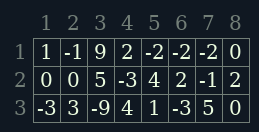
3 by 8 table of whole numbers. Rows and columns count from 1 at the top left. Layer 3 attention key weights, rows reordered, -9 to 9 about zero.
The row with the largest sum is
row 2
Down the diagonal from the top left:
1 0 -9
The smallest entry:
-9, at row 3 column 3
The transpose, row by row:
1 0 -3 | -1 0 3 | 9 5 -9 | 2 -3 4 | -2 4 1 | -2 2 -3 | -2 -1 5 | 0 2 0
